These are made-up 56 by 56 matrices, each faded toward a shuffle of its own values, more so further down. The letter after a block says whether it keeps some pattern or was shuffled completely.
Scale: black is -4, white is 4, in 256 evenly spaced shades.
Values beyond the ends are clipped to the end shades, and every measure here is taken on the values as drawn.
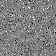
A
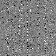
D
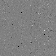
D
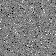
A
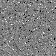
A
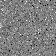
A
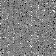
D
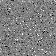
A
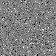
A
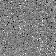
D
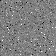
A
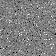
A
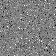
A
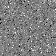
A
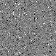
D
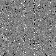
D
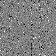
D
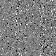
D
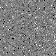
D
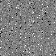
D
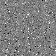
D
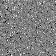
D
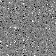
D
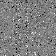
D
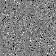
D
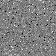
A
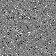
A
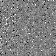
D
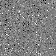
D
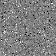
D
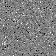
A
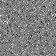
A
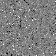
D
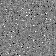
A
